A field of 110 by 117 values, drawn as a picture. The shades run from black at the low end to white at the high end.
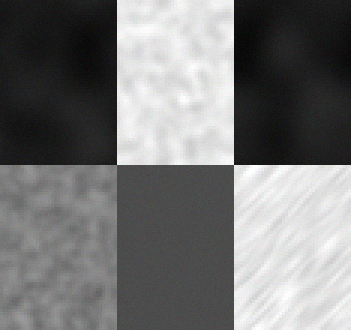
The table splits into 2 rows of 3 panels. Panel 1,1: very low, smooth, faint in contrast. Panel 1,2: very high, blotchy, faint in contrast. Panel 1,3: very low, smooth, faint in contrast. Panel 2,1: middling, blotchy, faint in contrast. Panel 2,2: low, flat. Panel 2,3: very high, slanting up to the right, faint in contrast.
